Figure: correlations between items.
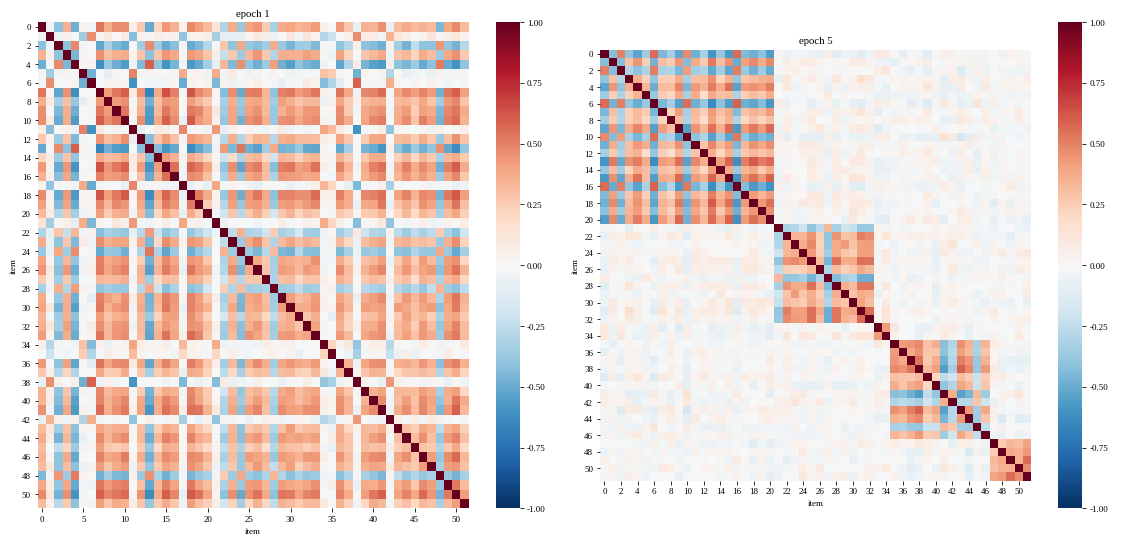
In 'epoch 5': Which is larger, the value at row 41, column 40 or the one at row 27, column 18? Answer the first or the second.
the second
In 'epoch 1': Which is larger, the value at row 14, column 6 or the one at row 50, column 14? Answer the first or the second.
the second
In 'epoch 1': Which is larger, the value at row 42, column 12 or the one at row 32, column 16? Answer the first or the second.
the second
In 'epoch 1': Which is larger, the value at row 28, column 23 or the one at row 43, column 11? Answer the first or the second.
the second
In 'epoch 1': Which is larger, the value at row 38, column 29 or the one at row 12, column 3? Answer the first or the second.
the second
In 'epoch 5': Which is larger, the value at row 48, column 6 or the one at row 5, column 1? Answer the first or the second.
the second
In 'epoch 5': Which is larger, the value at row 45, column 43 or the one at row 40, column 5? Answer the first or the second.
the second
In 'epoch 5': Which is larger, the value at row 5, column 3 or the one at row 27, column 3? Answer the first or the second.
the first
